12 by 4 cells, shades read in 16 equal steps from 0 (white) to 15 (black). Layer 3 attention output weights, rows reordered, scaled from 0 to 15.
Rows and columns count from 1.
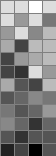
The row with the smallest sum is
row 1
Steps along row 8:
down down up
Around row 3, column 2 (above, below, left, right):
6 11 6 7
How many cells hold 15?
1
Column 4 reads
2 8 4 4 4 6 4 8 6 9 10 10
